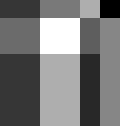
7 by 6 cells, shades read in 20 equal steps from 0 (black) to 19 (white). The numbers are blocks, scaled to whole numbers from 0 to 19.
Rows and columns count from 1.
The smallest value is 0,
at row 1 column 6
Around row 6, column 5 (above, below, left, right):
3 3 13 10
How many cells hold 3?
4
